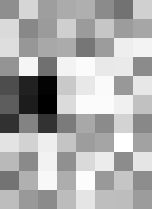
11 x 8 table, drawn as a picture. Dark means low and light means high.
Ninth with the lowest average: middle left. Odd patch: lower, in the middle left. Average level on the scale: 70%.
